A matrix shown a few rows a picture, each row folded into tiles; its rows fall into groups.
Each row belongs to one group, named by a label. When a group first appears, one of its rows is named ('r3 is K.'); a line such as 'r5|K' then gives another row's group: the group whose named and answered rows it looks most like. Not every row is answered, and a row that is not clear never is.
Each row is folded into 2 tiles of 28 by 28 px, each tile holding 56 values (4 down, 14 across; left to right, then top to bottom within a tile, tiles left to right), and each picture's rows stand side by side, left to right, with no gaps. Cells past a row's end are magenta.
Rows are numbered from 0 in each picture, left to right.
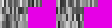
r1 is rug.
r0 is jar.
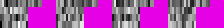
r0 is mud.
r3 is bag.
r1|mud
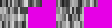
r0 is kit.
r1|bag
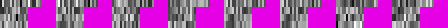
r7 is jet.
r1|jar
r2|kit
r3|jet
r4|jar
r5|jar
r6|mud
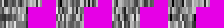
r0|jet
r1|kit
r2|bag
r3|jet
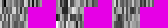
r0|kit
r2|jar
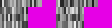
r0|rug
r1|mud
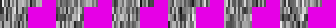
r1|jet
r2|kit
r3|bag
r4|jar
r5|jet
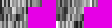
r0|rug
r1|jet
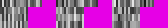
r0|rug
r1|kit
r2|jar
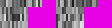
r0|bag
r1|mud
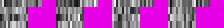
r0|mud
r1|jet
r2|jar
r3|kit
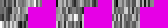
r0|jet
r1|kit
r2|kit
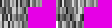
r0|rug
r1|jet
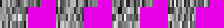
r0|kit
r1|rug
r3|rug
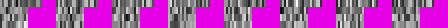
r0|mud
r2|bag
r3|jar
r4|bag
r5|bag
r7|bag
